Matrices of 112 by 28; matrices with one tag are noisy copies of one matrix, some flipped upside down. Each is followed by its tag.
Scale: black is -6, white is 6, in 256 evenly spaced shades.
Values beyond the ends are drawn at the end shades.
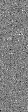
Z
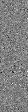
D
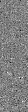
Z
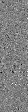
D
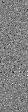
D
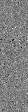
D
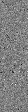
D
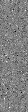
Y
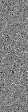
D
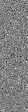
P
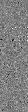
D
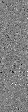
D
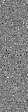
P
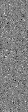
Y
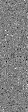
P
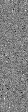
Y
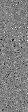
D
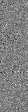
D
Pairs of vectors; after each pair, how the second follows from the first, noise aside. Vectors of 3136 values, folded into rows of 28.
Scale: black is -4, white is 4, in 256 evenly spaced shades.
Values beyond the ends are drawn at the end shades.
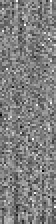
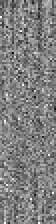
reversed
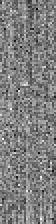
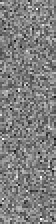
sign-scrambled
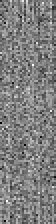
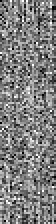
scaled up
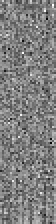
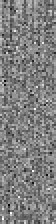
reversed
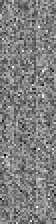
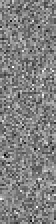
sign-scrambled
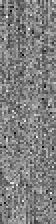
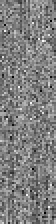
reversed
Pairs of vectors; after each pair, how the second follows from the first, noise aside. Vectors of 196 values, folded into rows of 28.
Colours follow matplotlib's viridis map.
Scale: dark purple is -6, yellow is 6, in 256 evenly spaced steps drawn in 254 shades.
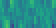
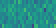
shuffled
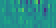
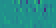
partly zeroed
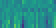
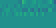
partly zeroed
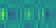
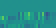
partly zeroed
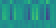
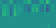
partly zeroed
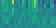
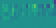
partly zeroed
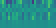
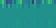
partly zeroed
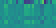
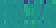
partly zeroed
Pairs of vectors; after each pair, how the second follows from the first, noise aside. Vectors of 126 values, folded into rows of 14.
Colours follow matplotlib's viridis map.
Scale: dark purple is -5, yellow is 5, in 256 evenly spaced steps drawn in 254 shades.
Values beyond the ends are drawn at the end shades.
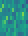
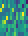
scaled up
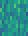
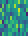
scaled up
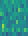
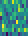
scaled up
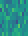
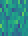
negated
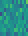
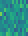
negated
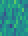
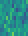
reversed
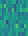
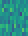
reversed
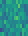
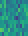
negated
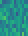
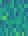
copied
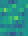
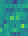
reversed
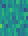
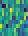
scaled up
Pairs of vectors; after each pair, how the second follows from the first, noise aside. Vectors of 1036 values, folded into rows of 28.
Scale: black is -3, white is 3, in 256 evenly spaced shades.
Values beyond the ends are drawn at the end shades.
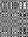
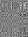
shrunk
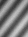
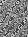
sign-scrambled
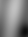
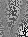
sign-scrambled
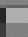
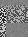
sign-scrambled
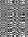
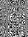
sign-scrambled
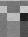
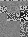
sign-scrambled
